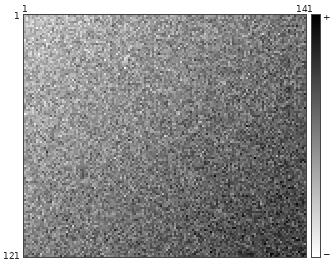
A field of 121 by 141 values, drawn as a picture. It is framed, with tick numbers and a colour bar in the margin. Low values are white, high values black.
No row or column stands out. The texture is fine-grained noise. The histogram is bell-shaped. There is an overall slope up to the bottom right. The halves do not mirror each other.
